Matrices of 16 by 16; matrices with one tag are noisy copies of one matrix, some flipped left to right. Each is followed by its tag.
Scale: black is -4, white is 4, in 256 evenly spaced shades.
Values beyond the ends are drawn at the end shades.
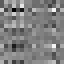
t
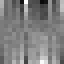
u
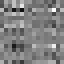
t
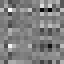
t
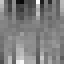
u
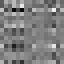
t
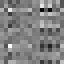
t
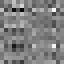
t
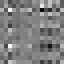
t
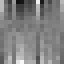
u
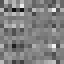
t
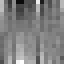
u
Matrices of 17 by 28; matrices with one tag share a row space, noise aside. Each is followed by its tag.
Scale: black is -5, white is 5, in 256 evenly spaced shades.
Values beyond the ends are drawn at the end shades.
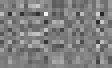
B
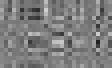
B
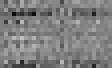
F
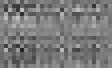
F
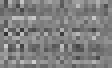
F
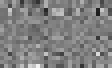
B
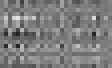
F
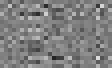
B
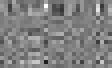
B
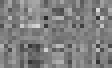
B
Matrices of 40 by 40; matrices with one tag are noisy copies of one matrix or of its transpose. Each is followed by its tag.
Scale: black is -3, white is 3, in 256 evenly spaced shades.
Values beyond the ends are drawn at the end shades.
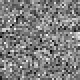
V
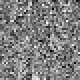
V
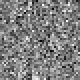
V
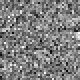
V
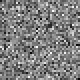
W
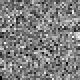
V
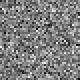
W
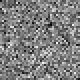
W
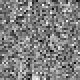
V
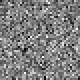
W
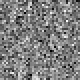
V
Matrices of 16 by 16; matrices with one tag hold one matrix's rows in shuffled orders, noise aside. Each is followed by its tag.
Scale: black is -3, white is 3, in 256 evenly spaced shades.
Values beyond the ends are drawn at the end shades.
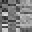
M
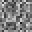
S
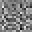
S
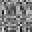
S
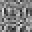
S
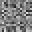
S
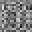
S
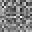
S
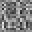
S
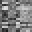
M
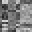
M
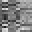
M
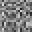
S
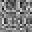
S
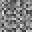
S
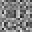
S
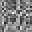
S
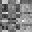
M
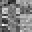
M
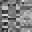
M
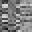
M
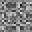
S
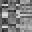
M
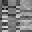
M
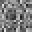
S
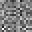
S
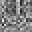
S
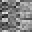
M
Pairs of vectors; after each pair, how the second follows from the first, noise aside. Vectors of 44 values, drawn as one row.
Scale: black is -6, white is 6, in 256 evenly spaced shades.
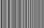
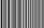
scaled up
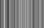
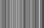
wrapped around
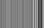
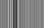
wrapped around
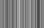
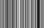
scaled up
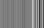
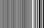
scaled up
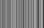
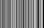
scaled up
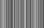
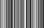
scaled up
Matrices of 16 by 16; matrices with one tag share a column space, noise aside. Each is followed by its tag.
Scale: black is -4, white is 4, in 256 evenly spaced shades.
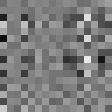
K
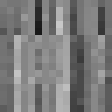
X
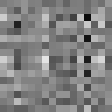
K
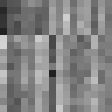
X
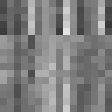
X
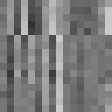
X
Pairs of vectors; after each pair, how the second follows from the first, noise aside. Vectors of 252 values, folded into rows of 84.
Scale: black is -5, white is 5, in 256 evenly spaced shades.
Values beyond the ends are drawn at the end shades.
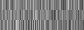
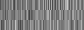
reversed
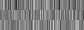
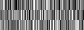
scaled up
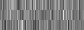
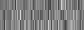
reversed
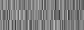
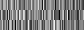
scaled up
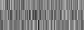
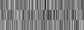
reversed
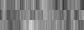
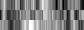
scaled up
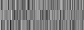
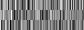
scaled up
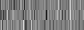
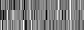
scaled up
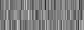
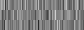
reversed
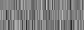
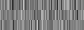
reversed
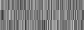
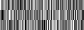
scaled up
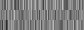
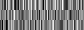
scaled up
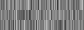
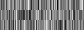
scaled up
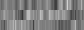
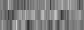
reversed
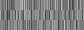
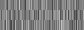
reversed
